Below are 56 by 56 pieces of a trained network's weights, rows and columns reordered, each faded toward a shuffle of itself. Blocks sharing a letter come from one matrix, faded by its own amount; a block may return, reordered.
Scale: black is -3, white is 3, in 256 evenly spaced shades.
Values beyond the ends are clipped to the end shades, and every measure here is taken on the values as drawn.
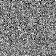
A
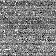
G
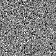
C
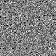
A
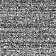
G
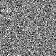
C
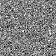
C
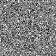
C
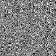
C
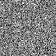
C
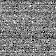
G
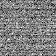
G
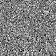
A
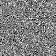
C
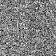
A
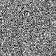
C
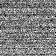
G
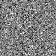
C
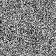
A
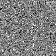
C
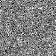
C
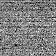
G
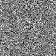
C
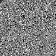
C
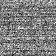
G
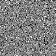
C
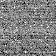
G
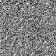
A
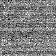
G
